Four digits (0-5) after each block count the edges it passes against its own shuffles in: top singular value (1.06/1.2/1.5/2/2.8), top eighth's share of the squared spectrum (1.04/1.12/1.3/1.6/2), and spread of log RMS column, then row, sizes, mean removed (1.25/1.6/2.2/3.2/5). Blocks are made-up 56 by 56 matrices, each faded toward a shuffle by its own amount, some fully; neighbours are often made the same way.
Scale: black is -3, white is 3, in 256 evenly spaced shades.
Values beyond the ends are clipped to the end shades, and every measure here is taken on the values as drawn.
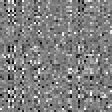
4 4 3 2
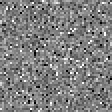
2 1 0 0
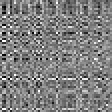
5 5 3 3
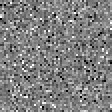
0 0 0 0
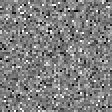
1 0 0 0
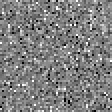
1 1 0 0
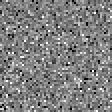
2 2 0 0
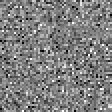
0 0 0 0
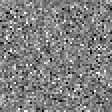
1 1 0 0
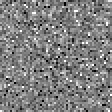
0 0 0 0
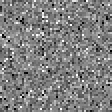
1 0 0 0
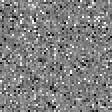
0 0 0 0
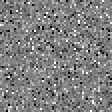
0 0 0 0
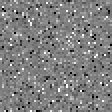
1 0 0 0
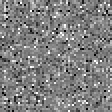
2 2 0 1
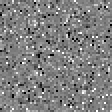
1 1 0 0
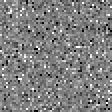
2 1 0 0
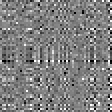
5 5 3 3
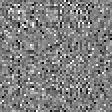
4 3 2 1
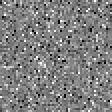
1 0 0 0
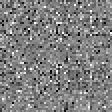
3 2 1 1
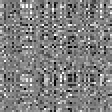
4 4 3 3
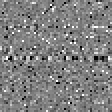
4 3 1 2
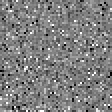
2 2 0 0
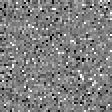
2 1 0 0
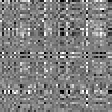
5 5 3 4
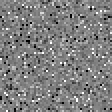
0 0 0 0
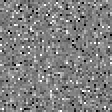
0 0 0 0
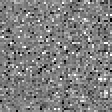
3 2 0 1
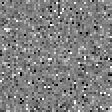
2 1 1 0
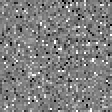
2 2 0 0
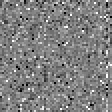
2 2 1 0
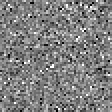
3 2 0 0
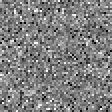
0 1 0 0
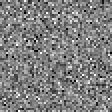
3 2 1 0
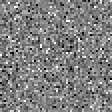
2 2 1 0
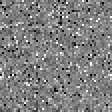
1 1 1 0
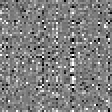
4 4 3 2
